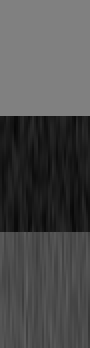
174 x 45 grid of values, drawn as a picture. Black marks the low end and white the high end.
It is made of 3 by 1 panels. Panel 1,1: middling, flat. Panel 2,1: very low, streaked downward, faint in contrast. Panel 3,1: low, streaked downward, faint in contrast.
